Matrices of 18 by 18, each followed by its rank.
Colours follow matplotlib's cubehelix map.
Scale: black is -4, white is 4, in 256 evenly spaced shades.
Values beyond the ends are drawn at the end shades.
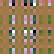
one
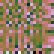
three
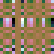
one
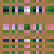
one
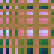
one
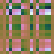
one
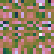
three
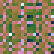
three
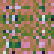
three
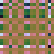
one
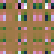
one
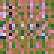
three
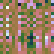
three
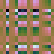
one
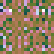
three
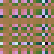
one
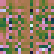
three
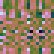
three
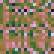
three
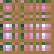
one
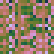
three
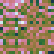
three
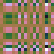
one
